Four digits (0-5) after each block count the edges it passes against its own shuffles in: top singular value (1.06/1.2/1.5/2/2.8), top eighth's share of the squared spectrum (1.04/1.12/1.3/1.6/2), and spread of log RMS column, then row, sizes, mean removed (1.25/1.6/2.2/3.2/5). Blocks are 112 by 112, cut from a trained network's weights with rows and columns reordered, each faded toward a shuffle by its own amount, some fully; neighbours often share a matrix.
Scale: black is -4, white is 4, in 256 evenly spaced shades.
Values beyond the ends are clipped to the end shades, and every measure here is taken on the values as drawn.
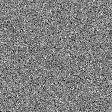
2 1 0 0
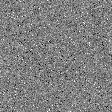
0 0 0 0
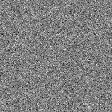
3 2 0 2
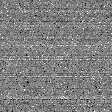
4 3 1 2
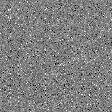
3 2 1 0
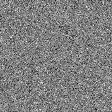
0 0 0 0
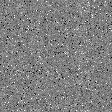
2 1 0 1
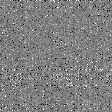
3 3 0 2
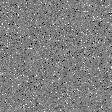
0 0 0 0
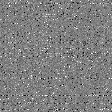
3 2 0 2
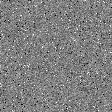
0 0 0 0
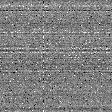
4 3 1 2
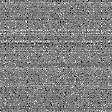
4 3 2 2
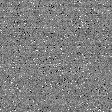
2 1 0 0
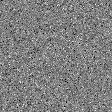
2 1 0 0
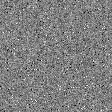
2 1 0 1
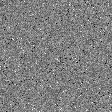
0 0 0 0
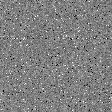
2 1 0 1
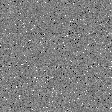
2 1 0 1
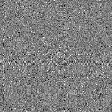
4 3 2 2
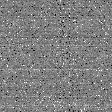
3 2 1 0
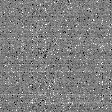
3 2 2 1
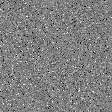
1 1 0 0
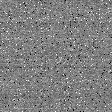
2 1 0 0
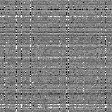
5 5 3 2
